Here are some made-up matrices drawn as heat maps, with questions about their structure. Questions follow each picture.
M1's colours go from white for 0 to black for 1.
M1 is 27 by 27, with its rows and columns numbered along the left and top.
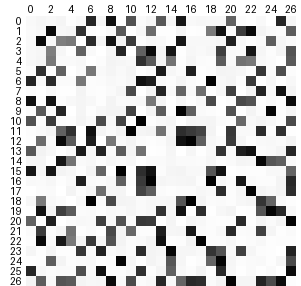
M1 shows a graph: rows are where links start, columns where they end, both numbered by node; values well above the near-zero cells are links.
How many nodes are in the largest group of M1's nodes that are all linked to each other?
2
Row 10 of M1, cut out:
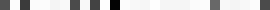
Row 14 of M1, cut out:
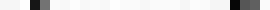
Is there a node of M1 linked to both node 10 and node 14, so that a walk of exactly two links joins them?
no
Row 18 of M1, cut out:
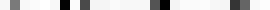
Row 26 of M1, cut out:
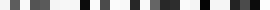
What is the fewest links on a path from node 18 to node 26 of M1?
2
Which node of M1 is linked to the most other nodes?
node 26
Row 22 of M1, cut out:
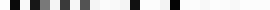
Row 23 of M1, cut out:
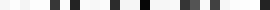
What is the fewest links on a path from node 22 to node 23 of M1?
3
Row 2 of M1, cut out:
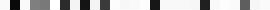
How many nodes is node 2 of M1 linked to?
9
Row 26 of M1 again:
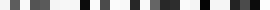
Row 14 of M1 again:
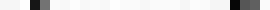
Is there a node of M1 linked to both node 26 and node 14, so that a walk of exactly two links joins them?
yes
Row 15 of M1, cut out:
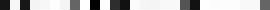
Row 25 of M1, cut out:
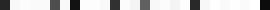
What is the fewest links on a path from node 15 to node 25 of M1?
2
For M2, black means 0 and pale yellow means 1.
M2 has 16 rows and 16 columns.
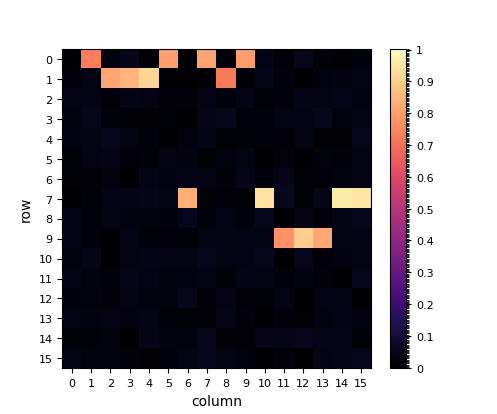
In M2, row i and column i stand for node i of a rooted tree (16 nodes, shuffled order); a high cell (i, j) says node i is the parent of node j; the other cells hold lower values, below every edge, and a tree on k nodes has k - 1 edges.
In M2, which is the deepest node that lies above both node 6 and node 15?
7
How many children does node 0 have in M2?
4
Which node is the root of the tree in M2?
0
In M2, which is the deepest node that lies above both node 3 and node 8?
1
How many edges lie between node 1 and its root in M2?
1
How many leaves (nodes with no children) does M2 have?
12
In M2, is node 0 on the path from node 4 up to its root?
yes
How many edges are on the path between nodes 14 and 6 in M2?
2
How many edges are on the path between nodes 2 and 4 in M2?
2
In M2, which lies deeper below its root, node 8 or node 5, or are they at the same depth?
node 8
